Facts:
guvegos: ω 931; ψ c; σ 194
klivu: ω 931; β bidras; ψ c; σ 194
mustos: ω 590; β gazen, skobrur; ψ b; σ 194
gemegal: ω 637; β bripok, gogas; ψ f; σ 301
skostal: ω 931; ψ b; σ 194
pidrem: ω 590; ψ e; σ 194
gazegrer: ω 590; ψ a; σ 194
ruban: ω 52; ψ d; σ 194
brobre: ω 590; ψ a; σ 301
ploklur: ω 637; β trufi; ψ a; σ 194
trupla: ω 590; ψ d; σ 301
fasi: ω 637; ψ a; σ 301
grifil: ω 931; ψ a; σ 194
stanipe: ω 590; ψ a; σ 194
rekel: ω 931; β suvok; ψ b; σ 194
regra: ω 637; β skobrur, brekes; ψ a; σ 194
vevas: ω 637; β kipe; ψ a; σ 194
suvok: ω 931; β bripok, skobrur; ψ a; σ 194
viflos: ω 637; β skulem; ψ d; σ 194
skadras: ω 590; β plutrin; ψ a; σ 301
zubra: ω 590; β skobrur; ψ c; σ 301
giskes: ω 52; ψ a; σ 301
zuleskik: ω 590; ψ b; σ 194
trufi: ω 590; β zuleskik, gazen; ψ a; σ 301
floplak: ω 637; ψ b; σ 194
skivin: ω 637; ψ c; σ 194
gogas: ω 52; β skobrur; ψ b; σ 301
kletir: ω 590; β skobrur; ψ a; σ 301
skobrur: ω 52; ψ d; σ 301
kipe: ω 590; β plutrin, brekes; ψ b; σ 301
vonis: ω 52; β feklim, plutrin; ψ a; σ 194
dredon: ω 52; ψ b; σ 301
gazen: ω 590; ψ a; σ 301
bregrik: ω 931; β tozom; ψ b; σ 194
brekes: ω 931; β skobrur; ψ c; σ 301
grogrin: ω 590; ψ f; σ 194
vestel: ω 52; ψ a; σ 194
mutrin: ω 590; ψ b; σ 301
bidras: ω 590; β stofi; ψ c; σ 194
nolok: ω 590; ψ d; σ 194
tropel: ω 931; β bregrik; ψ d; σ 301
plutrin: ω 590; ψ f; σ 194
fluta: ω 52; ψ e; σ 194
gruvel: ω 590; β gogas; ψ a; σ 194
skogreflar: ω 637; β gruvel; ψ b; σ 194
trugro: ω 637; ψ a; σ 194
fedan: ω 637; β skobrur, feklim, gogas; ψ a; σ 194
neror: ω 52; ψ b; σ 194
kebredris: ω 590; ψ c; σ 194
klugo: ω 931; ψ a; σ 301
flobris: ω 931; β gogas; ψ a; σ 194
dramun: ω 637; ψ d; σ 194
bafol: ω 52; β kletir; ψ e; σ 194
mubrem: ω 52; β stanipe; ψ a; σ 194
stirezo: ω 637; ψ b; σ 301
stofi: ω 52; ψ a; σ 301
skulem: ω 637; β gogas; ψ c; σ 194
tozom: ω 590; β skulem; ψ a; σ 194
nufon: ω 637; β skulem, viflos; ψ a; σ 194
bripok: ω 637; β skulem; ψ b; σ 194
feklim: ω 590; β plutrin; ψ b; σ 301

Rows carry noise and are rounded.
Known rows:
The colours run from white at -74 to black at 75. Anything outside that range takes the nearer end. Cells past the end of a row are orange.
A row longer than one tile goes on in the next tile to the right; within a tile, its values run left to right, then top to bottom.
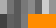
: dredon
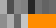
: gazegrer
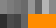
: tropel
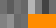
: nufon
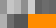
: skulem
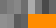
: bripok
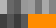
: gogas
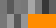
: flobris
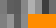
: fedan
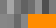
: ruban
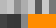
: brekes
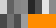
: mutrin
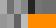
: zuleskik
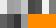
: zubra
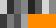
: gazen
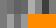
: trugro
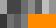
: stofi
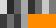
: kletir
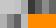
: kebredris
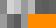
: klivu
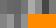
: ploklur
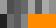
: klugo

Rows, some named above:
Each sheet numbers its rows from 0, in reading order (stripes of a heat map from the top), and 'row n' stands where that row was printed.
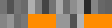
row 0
nufon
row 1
mustos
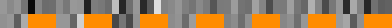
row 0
nolok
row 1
plutrin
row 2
trufi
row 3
neror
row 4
floplak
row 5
floplak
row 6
tozom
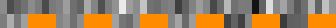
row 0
fluta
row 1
floplak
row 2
skivin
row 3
bafol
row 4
trupla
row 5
stirezo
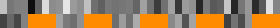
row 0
trupla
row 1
skivin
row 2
grifil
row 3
gruvel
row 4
trufi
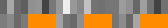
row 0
dramun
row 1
skivin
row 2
skostal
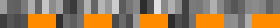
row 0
gemegal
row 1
fasi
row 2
mutrin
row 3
skobrur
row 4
vonis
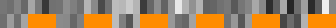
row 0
grifil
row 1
skogreflar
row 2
bidras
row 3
guvegos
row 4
suvok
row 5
skadras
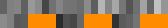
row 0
viflos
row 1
tropel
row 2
stirezo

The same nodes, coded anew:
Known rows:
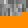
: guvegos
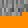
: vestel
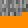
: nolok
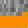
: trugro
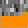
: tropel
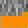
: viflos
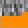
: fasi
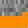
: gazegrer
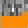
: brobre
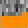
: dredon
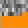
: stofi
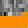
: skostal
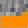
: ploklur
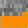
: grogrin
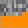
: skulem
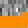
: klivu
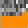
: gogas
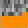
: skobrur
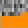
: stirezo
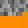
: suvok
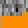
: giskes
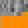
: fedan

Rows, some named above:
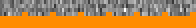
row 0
grifil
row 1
nolok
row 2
ruban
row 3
trufi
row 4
klugo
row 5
bidras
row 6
kletir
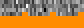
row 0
gogas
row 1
gemegal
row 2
trufi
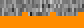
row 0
neror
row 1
stirezo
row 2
dramun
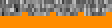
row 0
tropel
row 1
skulem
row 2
gruvel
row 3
zubra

